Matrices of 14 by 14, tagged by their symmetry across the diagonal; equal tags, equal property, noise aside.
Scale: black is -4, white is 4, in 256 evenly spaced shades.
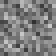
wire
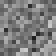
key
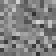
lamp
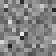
lamp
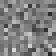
wire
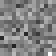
lamp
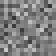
wire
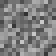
key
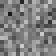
lamp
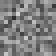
wire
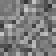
key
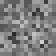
key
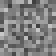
wire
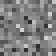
wire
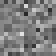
lamp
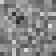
key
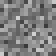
key
